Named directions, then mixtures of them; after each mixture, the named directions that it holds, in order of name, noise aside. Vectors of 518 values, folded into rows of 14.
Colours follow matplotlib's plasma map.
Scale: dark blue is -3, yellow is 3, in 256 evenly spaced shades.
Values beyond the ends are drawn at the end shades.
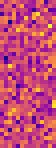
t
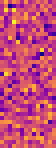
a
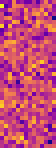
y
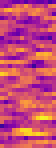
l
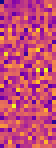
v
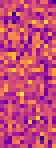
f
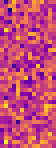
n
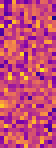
n, y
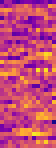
l, v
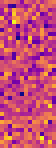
a, f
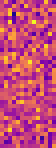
f, n, t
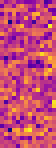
l, t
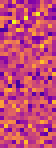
a, t, y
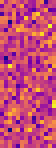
t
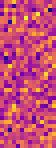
a, t, v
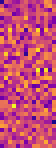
v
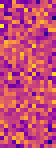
y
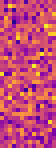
a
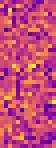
a, n, y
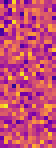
n, y
